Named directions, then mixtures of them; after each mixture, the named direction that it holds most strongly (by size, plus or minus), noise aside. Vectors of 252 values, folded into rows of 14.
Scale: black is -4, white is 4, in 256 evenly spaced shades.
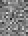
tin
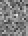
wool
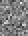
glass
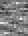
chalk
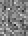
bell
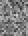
wool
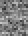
chalk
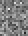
bell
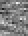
chalk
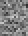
wool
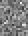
glass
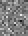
bell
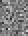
tin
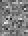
glass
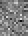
tin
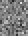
glass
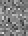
bell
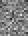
tin
